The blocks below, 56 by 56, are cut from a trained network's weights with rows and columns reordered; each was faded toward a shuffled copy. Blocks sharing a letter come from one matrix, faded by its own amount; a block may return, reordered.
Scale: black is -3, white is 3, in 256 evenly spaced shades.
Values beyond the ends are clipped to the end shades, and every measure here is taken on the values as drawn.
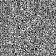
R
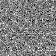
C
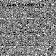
C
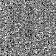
R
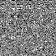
C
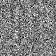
R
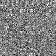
C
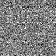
C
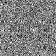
C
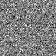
C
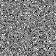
R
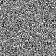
C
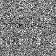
C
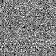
C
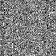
R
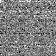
C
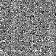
R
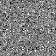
R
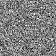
C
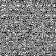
C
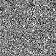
R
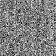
R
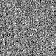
R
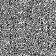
R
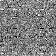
C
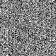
R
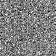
R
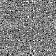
R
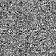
C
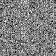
R
